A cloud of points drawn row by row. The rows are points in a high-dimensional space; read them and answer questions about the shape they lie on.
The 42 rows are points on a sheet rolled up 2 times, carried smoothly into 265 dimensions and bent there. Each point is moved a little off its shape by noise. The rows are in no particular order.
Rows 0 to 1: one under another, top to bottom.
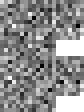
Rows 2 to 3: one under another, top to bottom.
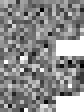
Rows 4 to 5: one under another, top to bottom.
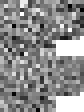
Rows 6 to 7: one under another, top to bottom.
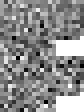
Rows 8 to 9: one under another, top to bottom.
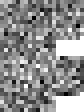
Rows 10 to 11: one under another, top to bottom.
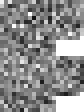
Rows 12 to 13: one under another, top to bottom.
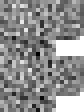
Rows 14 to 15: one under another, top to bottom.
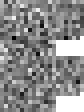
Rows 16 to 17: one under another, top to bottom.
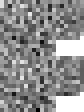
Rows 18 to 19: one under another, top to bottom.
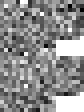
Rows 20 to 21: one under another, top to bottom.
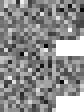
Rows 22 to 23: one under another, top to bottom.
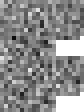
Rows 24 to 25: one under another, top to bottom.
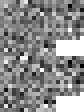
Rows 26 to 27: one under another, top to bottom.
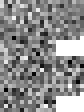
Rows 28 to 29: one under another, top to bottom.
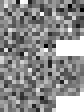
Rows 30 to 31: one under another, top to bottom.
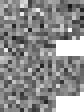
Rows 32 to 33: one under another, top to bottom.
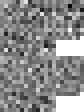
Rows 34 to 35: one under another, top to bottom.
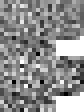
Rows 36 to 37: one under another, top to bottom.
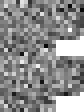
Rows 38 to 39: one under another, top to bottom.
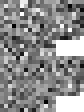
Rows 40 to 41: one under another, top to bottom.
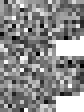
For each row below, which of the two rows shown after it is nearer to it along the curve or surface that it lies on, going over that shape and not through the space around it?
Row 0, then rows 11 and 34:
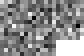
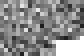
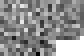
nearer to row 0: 34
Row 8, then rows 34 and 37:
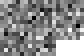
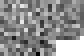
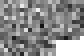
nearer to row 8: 34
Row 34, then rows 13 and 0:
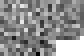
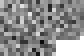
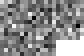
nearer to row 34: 13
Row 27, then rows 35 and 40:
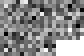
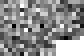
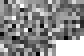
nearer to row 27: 35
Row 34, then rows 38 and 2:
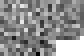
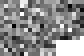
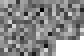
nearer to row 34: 2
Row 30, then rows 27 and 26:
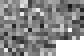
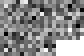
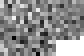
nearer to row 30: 26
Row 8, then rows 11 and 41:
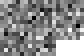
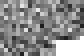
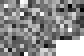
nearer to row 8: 41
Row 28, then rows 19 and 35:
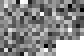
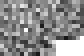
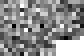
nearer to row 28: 35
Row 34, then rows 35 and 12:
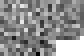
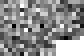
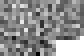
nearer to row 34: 12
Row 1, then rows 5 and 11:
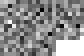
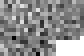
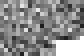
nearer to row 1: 5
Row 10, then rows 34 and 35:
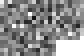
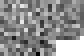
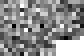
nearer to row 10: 34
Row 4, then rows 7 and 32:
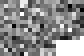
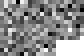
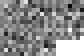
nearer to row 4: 7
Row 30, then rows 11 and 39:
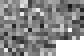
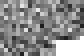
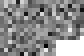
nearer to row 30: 11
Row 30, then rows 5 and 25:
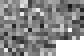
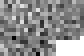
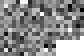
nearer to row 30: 5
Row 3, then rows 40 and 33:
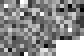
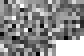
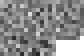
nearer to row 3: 40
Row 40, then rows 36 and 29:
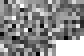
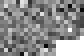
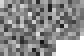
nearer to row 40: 29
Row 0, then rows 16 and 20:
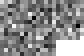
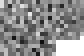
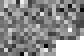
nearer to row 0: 16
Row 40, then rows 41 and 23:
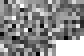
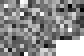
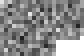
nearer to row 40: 41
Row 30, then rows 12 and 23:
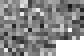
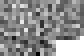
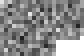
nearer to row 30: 12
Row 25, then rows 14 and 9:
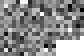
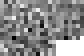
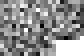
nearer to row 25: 9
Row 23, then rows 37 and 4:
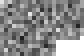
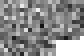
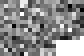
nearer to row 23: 37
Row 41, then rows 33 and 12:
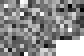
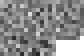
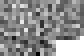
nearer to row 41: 12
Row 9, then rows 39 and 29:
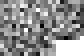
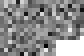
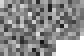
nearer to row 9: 29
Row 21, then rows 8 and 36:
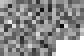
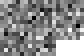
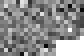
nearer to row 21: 8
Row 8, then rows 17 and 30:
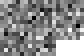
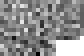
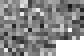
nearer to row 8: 17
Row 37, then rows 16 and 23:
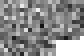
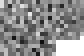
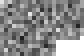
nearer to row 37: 16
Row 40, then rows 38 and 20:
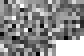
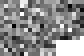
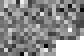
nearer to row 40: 38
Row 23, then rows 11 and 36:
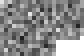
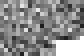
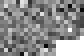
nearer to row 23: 36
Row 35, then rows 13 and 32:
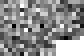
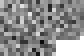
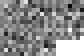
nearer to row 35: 13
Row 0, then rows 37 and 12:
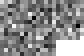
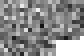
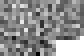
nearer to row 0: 12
